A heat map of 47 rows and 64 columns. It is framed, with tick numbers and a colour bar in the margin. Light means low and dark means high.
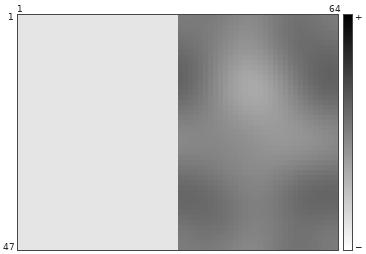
The table splits into one row of 2 panels. Panel 1,1: very low, flat. Panel 1,2: middling, smooth.
